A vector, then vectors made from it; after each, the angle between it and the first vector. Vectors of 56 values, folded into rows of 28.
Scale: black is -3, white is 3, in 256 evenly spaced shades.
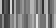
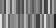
partly opposed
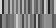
partly aligned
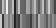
partly opposed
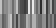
orthogonal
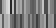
nearly opposite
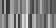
orthogonal
